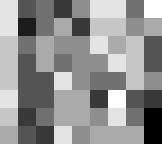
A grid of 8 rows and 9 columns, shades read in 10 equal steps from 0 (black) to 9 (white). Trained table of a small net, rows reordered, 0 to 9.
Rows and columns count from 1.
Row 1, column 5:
5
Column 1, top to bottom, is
8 8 7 7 7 8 7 6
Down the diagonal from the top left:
8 1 6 4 5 2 8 6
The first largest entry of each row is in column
9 1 6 7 4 7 7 4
